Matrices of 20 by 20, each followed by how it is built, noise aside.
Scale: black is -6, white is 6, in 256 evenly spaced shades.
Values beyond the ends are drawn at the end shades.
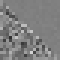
lower triangular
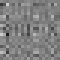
low rank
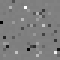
sparse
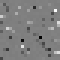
sparse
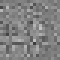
low rank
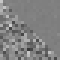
lower triangular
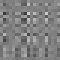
low rank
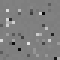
sparse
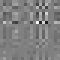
low rank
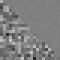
lower triangular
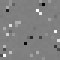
sparse
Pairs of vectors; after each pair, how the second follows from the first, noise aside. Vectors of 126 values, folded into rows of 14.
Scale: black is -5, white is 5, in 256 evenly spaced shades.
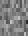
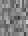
negated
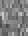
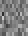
sign-scrambled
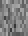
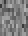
wrapped around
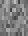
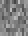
negated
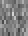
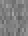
shrunk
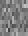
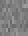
shrunk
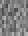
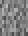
negated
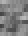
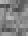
wrapped around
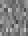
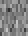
sign-scrambled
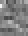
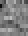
negated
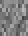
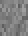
shrunk
